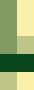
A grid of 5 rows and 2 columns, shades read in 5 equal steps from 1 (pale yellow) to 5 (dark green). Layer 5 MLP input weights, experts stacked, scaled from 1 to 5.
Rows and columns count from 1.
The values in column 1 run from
2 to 5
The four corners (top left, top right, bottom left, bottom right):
3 1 2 1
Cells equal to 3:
3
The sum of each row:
4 4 5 10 3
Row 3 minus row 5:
1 1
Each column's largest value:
5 5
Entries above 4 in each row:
0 0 0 2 0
